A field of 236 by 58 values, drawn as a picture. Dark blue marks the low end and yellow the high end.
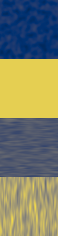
It is made of 4 by 1 panels. Panel 1,1: very low, blotchy, faint in contrast. Panel 2,1: very high, flat. Panel 3,1: low, streaked across, faint in contrast. Panel 4,1: high, streaked downward.
